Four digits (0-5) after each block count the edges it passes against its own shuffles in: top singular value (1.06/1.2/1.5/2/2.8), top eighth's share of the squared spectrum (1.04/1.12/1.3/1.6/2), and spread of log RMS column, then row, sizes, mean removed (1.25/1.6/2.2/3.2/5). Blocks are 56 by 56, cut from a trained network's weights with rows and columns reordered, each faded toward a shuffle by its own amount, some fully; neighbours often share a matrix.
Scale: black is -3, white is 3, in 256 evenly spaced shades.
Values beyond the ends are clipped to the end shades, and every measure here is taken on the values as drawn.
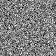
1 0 0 0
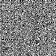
2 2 0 1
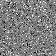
0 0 0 0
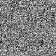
3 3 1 2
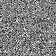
0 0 0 0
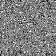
2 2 0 1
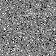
0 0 0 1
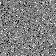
0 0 0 0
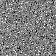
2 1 0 0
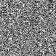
0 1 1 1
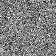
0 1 0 0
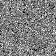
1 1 0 0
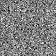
2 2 0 1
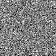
1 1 0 1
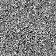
1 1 0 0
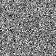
1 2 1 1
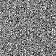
2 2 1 1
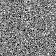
0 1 0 0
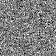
1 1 0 0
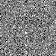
2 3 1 1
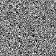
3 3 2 1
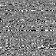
4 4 0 3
